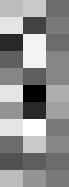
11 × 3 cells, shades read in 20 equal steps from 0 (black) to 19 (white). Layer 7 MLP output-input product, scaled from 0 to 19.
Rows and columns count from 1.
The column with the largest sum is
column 1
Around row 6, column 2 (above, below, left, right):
7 3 17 13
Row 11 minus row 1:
0 -4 1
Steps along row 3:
up down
